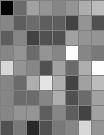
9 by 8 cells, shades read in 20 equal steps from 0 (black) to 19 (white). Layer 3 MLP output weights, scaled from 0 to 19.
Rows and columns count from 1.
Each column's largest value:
16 11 13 17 13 19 16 19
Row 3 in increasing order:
5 6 6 7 10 11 11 12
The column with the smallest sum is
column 3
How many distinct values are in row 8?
5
